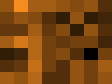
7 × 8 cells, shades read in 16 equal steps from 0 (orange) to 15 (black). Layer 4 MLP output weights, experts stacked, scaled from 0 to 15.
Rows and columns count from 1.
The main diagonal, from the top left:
6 6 5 8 7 6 8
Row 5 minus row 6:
2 2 1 0 -3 4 7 3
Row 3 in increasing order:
5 6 7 9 9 9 10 12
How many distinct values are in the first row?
5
